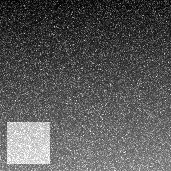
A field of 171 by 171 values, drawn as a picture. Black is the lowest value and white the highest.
An odd patch, higher than its surroundings, sits in the bottom left. No regular stripes run through it. There is an overall slope up to the bottom. The ninth with the highest average is the bottom left.
